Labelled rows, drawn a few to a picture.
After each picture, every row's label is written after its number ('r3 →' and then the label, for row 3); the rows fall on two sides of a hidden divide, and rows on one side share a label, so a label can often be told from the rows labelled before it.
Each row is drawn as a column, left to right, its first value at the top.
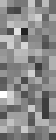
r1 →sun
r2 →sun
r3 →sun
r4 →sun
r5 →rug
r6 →sun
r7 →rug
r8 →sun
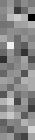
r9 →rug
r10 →sun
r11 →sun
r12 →sun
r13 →rug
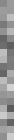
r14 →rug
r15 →rug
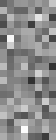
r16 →rug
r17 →sun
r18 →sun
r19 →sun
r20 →sun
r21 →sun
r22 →sun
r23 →rug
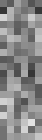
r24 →sun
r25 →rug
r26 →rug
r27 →sun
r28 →sun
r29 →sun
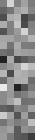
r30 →rug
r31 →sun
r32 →sun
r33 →rug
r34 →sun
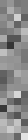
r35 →sun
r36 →rug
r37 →sun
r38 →rug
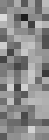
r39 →sun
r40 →rug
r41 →rug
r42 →rug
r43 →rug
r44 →sun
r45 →rug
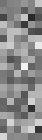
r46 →rug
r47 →sun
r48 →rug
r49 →sun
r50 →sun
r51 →sun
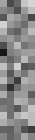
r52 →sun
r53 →sun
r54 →sun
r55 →rug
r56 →rug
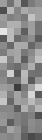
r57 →sun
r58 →rug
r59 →sun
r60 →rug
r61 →sun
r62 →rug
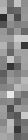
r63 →rug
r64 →sun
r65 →rug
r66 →rug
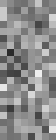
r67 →rug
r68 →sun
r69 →sun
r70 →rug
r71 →sun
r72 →rug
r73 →rug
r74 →sun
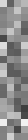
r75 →sun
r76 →rug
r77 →rug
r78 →sun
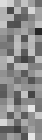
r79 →sun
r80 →sun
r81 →rug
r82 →sun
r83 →rug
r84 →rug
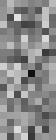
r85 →sun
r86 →rug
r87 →sun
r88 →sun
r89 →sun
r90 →sun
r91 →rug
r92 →rug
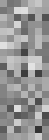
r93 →sun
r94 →sun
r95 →rug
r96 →rug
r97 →rug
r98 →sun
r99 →rug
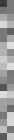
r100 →sun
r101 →sun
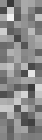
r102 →sun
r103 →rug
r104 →sun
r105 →rug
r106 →rug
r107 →sun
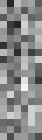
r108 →rug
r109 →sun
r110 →rug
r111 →sun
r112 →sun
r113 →sun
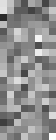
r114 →rug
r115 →rug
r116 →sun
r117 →sun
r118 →sun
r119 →rug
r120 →rug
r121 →rug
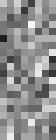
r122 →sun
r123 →rug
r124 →rug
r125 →sun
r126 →sun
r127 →rug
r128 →sun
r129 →rug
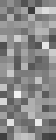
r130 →rug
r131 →sun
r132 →rug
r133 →rug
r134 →sun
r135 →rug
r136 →rug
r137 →rug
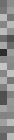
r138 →sun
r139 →rug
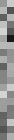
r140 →rug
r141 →sun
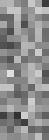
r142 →rug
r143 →rug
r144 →rug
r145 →rug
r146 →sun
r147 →rug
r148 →rug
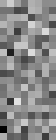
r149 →rug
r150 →sun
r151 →sun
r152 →sun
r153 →rug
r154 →rug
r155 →sun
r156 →sun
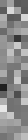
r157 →sun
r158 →rug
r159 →rug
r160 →sun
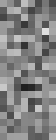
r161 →rug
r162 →rug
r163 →rug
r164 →sun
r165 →sun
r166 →sun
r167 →sun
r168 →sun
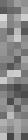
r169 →sun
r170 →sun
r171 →sun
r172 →sun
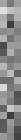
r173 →rug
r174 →rug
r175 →rug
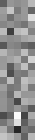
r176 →rug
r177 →rug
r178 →sun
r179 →rug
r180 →sun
